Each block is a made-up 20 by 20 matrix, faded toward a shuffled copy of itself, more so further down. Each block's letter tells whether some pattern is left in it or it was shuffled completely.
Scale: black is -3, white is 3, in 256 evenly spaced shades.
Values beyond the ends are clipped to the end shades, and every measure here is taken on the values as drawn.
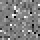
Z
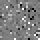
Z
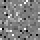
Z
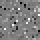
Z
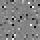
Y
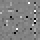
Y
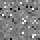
Z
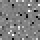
Z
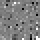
Y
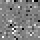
Y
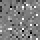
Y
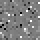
Z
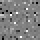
Y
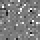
Z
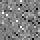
Z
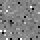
Z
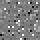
Y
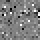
Y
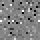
Z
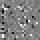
Y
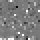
Y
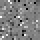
Z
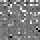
Y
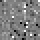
Y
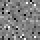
Z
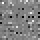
Y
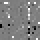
Y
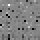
Y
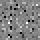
Y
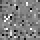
Y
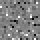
Z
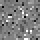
Z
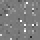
Y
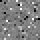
Z
